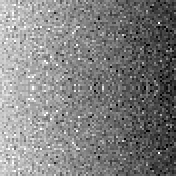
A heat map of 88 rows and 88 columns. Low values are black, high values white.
No row or column stands out. It is mirror symmetric from top to bottom. There is an overall slope up to the left. No regular stripes run through it.
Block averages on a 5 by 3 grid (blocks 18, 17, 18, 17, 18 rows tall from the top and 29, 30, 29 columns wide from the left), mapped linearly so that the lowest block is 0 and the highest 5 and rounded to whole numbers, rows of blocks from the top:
5 3 0
5 3 0
5 2 0
5 3 0
5 3 0
